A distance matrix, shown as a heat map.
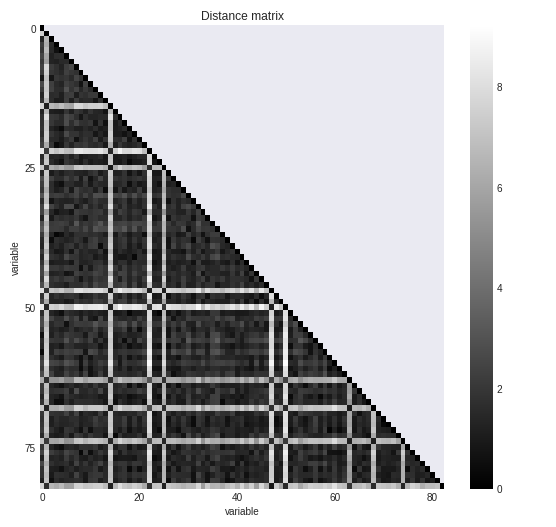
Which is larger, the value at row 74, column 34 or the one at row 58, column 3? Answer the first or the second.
the first
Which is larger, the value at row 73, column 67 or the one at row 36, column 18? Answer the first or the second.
the second
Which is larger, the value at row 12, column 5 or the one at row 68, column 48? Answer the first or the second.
the second
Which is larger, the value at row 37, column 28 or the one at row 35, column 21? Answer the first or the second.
the second
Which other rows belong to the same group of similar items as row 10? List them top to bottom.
0, 2, 3, 4, 5, 6, 7, 8, 9, 11, 12, 13, 15, 16, 17, 18, 19, 20, 21, 23, 24, 26, 27, 28, 29, 30, 31, 32, 33, 34, 35, 36, 37, 38, 39, 40, 41, 42, 43, 44, 45, 46, 48, 49, 51, 52, 53, 54, 55, 56, 57, 58, 59, 60, 61, 62, 64, 65, 66, 67, 69, 70, 71, 72, 73, 75, 76, 77, 78, 79, 80, 81
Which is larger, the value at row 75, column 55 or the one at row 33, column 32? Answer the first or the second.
the second
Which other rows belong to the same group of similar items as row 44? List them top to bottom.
0, 2, 3, 4, 5, 6, 7, 8, 9, 10, 11, 12, 13, 15, 16, 17, 18, 19, 20, 21, 23, 24, 26, 27, 28, 29, 30, 31, 32, 33, 34, 35, 36, 37, 38, 39, 40, 41, 42, 43, 45, 46, 48, 49, 51, 52, 53, 54, 55, 56, 57, 58, 59, 60, 61, 62, 64, 65, 66, 67, 69, 70, 71, 72, 73, 75, 76, 77, 78, 79, 80, 81
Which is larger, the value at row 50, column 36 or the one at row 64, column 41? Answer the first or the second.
the first
